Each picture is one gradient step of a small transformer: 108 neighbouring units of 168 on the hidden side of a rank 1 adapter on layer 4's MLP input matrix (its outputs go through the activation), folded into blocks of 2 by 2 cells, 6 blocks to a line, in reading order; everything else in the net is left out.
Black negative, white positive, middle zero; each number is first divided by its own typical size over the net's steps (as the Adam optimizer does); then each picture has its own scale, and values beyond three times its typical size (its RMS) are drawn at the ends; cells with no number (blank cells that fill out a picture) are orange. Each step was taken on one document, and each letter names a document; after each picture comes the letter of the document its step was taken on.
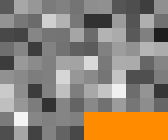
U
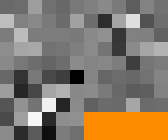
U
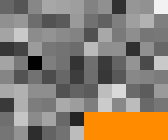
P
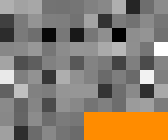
U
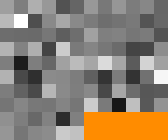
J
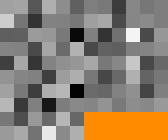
U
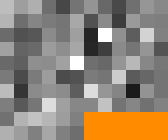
U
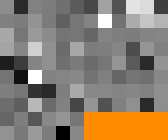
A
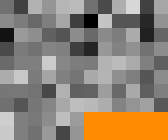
A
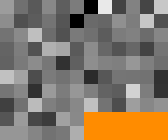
J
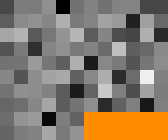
P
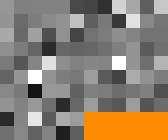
A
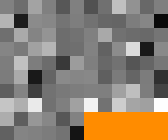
J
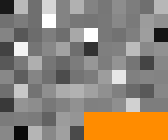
P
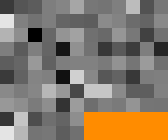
U
